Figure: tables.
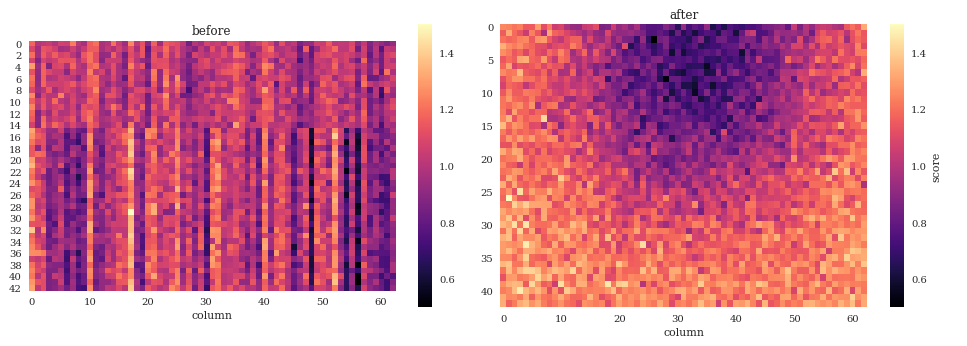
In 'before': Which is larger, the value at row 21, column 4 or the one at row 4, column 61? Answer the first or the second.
the second
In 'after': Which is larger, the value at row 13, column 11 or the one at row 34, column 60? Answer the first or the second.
the second
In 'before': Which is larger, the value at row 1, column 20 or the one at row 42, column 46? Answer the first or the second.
the second
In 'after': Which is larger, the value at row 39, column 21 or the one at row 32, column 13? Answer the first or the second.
the first
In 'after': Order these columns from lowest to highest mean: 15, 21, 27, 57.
27, 21, 15, 57
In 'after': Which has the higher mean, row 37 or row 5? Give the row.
37
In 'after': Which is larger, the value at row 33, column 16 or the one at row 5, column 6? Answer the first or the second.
the first
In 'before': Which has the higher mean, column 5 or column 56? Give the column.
5
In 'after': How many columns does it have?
63
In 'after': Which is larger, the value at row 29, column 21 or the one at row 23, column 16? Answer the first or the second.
the second
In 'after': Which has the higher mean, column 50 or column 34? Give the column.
50
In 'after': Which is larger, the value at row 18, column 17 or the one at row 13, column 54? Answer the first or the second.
the second
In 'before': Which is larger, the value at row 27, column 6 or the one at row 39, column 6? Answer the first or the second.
the first
